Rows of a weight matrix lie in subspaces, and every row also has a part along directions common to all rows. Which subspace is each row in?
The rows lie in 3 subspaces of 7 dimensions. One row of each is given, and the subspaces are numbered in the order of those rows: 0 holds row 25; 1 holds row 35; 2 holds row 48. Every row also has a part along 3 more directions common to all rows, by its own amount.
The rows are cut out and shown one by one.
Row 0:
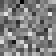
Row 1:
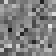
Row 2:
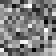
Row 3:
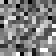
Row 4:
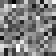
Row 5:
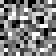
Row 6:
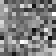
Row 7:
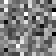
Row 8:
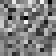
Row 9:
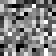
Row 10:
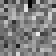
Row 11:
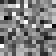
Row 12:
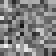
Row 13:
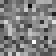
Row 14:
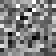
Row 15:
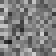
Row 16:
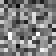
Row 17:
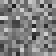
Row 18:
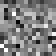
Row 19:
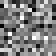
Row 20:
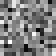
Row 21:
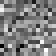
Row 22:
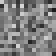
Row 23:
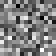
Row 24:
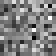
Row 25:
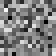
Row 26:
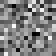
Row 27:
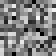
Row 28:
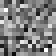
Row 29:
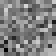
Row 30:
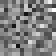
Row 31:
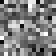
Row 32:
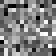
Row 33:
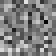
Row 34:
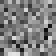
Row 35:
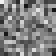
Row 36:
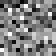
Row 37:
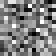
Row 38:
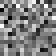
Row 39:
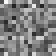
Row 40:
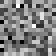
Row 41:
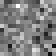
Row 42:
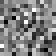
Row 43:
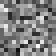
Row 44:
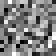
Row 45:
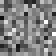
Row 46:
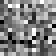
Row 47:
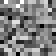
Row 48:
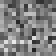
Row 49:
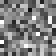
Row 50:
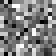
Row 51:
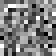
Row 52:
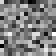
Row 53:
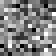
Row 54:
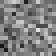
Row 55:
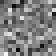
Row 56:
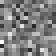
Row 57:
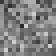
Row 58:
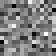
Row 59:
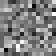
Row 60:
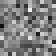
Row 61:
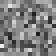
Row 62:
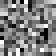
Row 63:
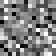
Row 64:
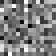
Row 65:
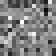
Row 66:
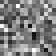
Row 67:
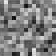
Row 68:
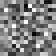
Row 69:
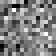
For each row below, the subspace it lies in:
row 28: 0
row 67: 1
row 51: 2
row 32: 2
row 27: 1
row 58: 0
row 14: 1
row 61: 2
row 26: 1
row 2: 1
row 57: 2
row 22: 1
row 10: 2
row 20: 0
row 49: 2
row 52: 0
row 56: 2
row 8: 0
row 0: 1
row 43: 0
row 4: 0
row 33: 0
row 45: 0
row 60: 2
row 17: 2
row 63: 2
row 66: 0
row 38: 0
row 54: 2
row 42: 1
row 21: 0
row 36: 1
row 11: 2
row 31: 2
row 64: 0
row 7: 1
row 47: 1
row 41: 0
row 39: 1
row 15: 0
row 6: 2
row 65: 1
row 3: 1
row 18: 2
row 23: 0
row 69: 2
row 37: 1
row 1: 0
